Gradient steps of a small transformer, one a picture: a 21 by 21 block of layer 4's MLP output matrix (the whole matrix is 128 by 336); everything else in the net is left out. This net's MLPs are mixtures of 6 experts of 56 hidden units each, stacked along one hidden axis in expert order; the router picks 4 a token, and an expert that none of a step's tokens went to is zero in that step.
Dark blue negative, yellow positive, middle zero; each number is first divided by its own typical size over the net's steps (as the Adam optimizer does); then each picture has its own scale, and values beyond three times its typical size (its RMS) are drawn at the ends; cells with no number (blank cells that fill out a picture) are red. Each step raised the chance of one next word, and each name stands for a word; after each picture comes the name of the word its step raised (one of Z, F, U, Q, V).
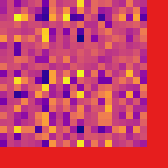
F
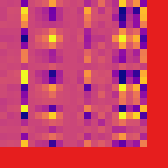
F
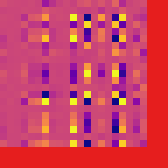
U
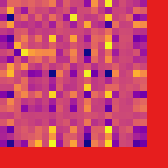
U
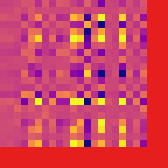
U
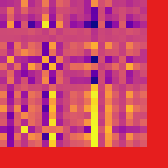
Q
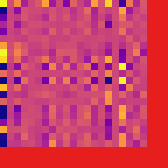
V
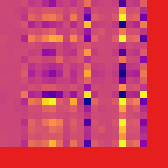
U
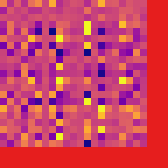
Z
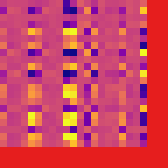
F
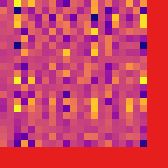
V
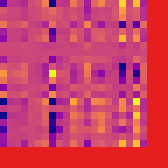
U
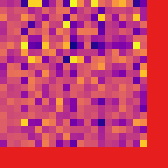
Z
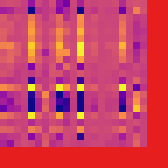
Q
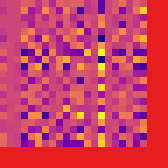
Q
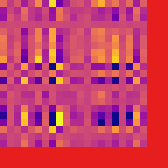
V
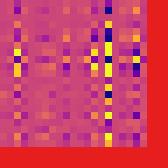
Q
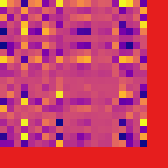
Z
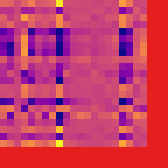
Z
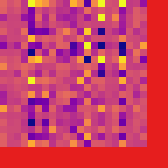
Z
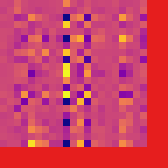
U
